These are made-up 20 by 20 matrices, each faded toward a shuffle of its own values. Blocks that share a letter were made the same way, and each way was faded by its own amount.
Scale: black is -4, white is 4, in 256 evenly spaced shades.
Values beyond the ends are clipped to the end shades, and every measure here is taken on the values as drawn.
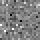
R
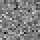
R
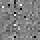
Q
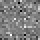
Q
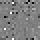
Q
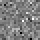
R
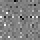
Q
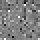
Q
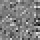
Q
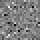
R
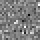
R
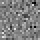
R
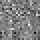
Q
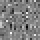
Q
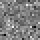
R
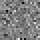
R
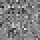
Q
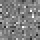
Q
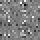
Q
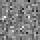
R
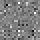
Q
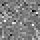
R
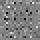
Q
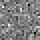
R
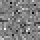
R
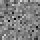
R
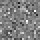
R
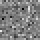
R
